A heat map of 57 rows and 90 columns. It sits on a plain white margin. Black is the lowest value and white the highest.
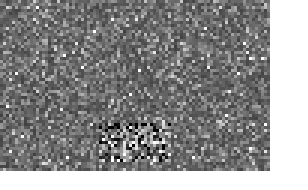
Odd patch: rougher, in the bottom middle. Grain: fine. Mirror symmetry: none. Stripes: none. Roughest part: bottom middle. Slope: none.
